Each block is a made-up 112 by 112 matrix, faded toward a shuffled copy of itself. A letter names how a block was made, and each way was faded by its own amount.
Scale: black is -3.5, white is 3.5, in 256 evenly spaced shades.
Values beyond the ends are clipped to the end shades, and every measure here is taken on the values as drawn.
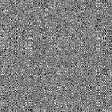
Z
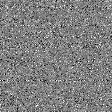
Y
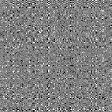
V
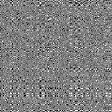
V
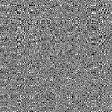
Z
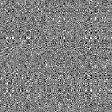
Z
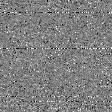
Y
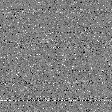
Y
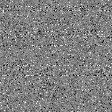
Y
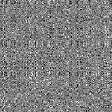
Z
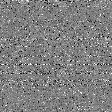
Y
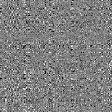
Z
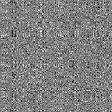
Z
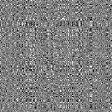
V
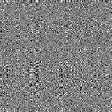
Z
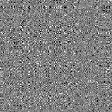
Z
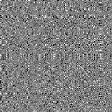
Z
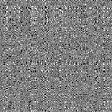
Z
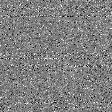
Y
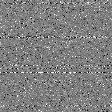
Y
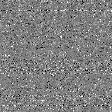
Y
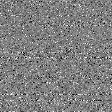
Y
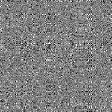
Z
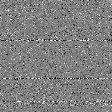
Y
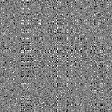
V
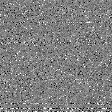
Y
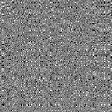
Z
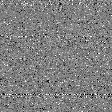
Y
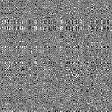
V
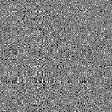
Z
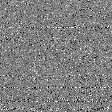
Y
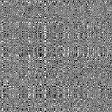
V
